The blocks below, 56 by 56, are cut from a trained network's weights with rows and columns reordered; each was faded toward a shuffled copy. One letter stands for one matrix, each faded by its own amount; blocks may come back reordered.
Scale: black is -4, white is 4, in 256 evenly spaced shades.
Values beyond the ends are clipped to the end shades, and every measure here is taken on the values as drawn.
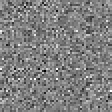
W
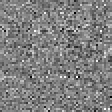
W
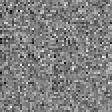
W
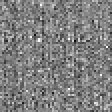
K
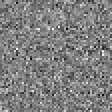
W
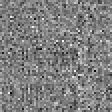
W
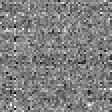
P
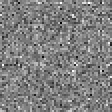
W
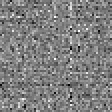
P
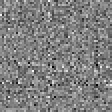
W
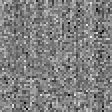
K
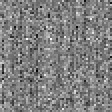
K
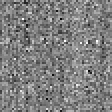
K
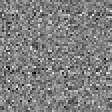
W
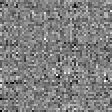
P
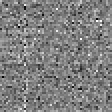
P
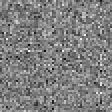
W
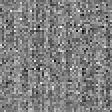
K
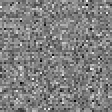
P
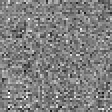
W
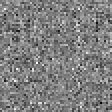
W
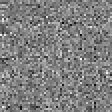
W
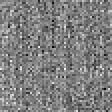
K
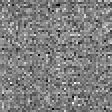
P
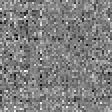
P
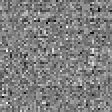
P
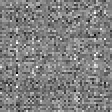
P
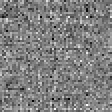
P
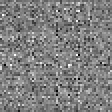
P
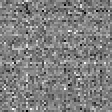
P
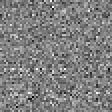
W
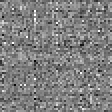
P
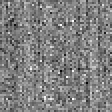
K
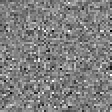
W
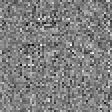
W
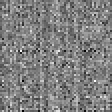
K
